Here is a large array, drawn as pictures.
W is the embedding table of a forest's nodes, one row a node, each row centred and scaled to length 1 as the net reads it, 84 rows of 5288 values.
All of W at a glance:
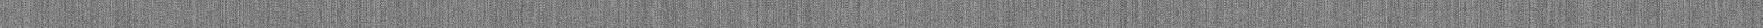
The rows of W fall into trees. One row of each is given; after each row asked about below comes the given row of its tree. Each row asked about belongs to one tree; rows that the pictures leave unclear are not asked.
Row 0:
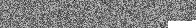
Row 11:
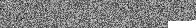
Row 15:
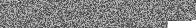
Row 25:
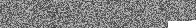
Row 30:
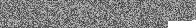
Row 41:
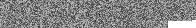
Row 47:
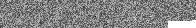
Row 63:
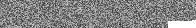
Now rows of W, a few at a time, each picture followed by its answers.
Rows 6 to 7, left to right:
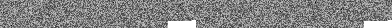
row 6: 15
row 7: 15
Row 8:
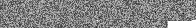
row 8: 15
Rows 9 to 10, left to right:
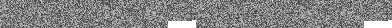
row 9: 0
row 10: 0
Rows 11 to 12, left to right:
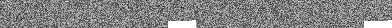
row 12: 25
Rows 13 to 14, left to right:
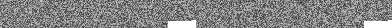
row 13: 15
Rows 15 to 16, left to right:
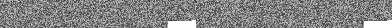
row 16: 15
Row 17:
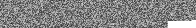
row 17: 15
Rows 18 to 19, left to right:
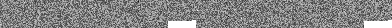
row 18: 0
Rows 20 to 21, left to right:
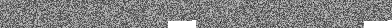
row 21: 15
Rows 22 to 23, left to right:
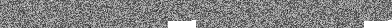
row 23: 30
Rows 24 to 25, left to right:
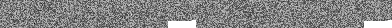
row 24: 63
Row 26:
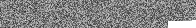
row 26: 41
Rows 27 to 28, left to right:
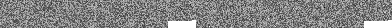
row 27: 63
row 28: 11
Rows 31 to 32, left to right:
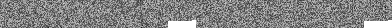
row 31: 30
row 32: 63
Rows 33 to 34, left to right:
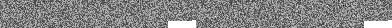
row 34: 0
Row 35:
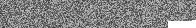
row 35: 25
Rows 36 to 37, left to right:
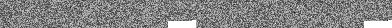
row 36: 25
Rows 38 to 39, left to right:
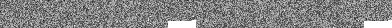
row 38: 47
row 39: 30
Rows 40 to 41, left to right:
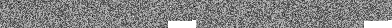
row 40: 0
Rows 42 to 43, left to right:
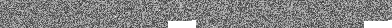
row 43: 63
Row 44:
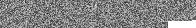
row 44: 63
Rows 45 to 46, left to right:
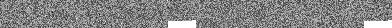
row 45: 41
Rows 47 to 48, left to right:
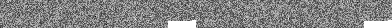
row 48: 30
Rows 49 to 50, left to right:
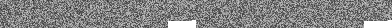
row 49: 25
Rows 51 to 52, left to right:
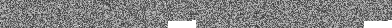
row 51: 0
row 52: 0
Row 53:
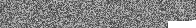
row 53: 25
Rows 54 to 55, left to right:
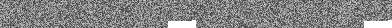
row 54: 0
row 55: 25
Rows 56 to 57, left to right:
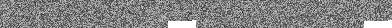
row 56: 0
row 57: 30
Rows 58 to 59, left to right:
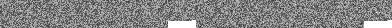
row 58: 25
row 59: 15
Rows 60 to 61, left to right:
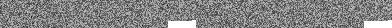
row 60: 25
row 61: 25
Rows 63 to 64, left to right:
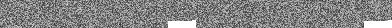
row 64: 25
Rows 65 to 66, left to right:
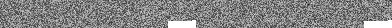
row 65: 25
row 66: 15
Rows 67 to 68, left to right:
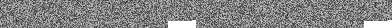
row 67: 63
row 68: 15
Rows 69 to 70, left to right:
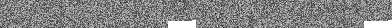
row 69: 63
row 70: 11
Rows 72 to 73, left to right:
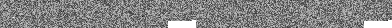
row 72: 0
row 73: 0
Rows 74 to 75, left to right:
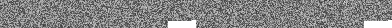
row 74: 15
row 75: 0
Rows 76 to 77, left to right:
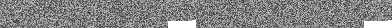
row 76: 63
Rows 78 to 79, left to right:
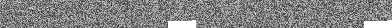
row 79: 15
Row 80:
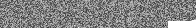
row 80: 47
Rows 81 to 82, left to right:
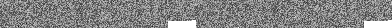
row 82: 25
